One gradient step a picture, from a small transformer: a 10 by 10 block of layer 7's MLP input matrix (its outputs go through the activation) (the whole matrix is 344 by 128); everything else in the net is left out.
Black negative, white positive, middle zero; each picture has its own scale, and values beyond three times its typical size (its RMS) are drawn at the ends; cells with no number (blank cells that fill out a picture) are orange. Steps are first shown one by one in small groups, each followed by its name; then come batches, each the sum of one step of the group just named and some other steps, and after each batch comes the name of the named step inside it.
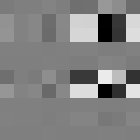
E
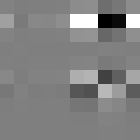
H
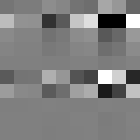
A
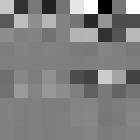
E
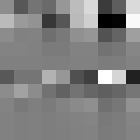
A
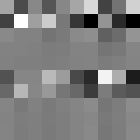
A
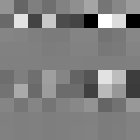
A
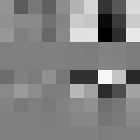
E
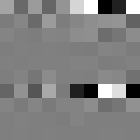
H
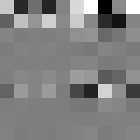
H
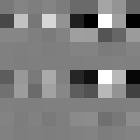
E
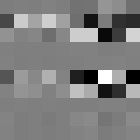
E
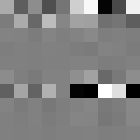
H
